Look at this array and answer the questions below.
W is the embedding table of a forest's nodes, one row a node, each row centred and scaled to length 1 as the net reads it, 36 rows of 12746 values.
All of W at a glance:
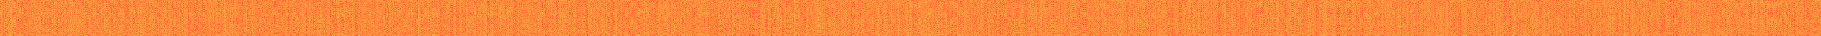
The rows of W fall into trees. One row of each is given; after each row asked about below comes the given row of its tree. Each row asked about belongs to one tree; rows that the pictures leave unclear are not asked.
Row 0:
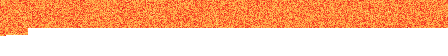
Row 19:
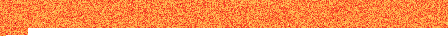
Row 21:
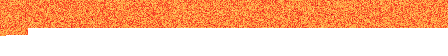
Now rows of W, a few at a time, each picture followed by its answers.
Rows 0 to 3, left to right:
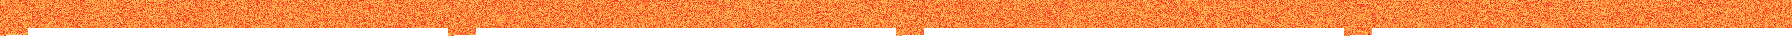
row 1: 21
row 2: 21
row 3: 19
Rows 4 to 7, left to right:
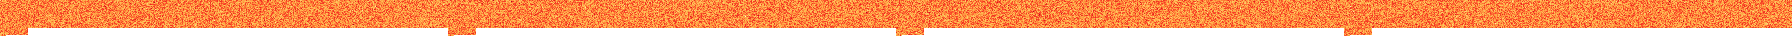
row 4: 21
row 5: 19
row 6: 21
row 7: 19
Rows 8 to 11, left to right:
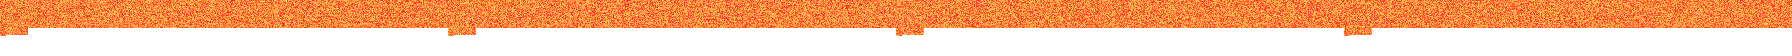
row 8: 0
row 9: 19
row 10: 0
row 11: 19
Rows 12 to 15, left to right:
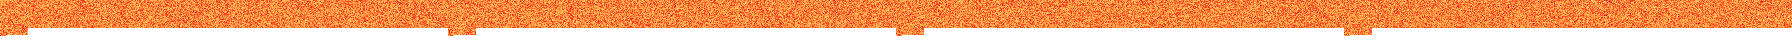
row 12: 0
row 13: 0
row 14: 0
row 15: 21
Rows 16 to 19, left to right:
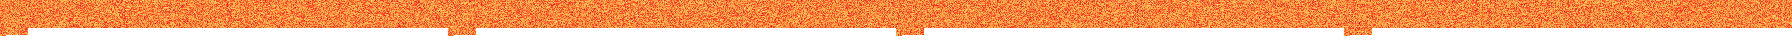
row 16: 0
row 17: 19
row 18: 21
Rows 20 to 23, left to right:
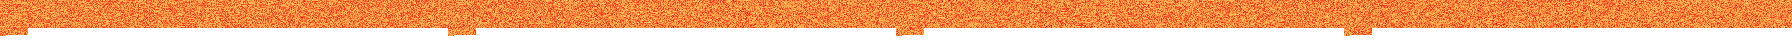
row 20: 19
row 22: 19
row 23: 21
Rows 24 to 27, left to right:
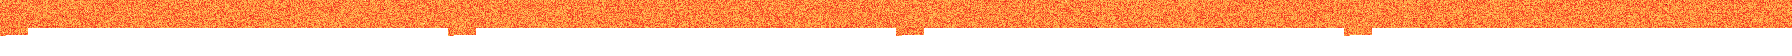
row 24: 19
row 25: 0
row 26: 19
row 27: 0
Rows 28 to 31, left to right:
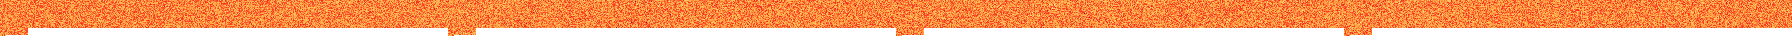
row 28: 21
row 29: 0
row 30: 19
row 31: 0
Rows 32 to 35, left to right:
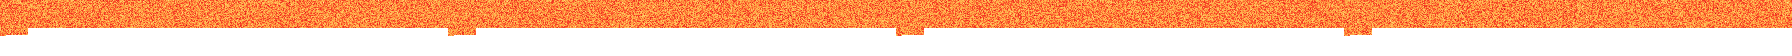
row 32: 19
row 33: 21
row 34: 0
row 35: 0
